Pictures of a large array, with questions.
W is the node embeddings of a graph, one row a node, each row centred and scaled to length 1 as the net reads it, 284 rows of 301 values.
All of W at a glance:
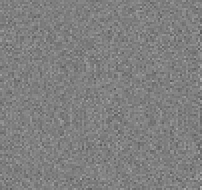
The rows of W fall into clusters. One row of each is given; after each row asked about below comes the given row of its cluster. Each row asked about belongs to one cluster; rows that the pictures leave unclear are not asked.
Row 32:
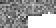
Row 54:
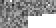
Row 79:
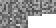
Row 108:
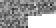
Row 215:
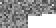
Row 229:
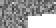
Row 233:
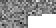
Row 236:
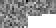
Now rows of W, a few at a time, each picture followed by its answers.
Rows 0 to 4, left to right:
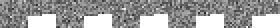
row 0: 79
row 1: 32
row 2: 215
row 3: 54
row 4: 229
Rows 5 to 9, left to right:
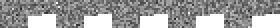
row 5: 108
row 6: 215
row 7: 233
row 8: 229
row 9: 236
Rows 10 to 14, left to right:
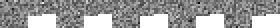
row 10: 108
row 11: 54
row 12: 233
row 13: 32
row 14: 79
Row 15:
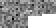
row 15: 108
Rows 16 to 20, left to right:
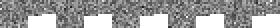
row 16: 215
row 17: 79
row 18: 236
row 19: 32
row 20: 79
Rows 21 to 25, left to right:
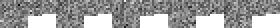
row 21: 54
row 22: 215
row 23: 79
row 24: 54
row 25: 215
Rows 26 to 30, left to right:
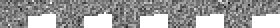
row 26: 233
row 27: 32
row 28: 79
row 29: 229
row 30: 229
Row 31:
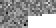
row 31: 54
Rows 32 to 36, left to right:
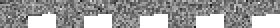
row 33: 79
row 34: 236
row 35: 108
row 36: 236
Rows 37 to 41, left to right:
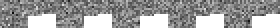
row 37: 108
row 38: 233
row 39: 54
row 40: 215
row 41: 32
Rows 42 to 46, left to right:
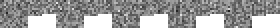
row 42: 54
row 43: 215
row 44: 108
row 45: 79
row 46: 79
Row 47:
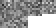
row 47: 54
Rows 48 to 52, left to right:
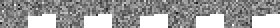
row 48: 54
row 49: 229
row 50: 229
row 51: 32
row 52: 233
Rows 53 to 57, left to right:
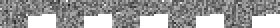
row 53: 215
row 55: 54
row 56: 229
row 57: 79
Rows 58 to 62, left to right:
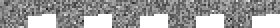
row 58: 229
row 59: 54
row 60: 229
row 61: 79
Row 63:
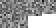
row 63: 215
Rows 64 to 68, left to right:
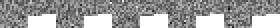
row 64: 236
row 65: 229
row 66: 32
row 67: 215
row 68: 233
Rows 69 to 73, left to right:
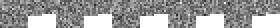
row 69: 108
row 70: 229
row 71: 79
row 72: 215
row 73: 215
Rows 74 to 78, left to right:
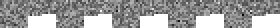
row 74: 236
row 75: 54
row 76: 79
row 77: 233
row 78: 236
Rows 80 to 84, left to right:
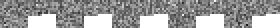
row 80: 236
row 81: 233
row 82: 229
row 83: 79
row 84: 215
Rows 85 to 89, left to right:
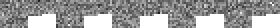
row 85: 32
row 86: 108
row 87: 236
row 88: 236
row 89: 54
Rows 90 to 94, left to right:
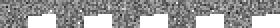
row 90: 32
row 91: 79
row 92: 215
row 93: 79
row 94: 236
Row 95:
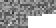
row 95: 108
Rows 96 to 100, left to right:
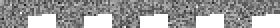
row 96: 229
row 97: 233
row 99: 233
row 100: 236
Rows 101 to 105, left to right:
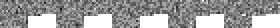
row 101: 233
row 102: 233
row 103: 236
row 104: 79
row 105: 229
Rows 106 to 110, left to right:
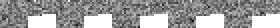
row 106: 79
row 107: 233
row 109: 32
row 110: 54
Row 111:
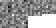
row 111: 79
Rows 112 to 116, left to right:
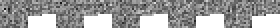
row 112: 79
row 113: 108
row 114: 108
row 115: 233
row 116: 79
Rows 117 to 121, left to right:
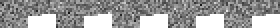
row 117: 236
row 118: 108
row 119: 215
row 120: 32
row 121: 236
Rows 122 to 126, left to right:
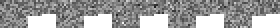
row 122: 236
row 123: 54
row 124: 108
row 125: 215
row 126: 229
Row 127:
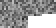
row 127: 215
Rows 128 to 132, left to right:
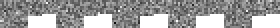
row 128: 54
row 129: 236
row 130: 233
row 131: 229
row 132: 79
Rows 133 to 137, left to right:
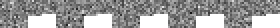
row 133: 215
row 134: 108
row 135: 215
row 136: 79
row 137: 54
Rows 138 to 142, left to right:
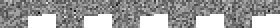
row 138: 54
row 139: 32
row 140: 215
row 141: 233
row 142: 79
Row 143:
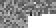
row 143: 236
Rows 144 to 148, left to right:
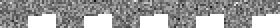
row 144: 215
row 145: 32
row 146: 79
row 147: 79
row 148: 229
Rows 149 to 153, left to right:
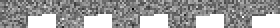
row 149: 233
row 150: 236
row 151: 233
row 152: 108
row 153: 32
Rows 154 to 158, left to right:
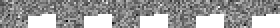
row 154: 215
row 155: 233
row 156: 54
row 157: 215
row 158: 229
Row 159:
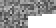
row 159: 108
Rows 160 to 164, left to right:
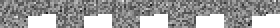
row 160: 236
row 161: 79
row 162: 54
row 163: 233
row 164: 54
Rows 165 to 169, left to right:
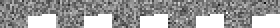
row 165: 236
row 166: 54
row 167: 79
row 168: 229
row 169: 233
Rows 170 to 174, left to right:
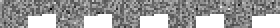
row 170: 229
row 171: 236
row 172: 79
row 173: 79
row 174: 79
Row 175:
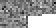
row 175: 233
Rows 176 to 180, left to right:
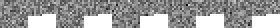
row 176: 229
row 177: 229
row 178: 233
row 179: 54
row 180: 54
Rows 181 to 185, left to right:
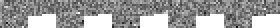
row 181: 229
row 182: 54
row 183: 108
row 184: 54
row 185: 79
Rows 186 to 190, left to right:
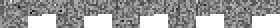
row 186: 54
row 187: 79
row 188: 233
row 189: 79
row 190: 233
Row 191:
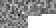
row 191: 236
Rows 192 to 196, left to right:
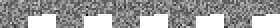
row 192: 79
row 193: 236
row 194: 54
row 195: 229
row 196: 32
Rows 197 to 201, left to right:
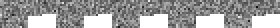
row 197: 229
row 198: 229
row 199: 236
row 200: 233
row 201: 236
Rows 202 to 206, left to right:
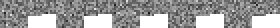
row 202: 236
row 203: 79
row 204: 54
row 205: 108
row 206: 32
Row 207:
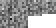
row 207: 79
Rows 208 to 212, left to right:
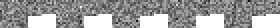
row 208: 233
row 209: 32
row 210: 236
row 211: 54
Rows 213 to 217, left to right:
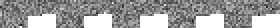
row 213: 229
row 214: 32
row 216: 32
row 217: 108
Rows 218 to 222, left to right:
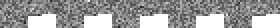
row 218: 32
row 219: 215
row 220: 236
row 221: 215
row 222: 32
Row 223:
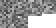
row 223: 215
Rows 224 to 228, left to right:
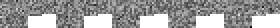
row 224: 32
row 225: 79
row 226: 229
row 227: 54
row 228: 108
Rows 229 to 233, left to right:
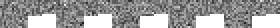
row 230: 54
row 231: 32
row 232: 229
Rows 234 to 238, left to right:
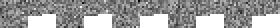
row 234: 54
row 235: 32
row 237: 79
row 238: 229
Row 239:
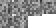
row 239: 79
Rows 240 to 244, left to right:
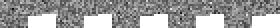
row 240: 108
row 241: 229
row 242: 32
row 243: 108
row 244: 233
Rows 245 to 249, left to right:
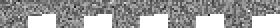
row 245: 32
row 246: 236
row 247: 229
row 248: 229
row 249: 79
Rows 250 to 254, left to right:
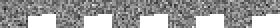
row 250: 233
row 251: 236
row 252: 229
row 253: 236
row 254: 54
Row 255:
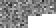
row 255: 215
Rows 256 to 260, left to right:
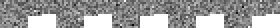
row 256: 236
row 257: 54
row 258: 233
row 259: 215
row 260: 236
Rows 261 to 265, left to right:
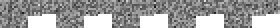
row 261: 79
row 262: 54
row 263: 108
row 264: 236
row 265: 108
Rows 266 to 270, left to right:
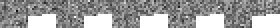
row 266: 233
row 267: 215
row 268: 215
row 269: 215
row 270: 79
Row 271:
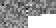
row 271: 236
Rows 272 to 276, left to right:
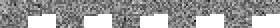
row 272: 79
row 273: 32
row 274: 108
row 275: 54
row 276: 54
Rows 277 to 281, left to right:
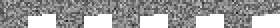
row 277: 54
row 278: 233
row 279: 233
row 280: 236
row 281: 108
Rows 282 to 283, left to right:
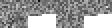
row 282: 32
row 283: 215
